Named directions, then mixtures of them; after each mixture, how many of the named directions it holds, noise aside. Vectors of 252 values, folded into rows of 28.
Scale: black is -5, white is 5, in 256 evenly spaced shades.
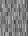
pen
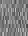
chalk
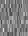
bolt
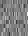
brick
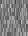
two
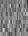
three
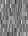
two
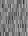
one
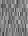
two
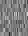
two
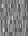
two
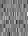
one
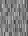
one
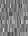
one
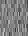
three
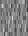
two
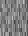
one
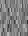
three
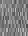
one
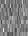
one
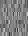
three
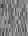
two
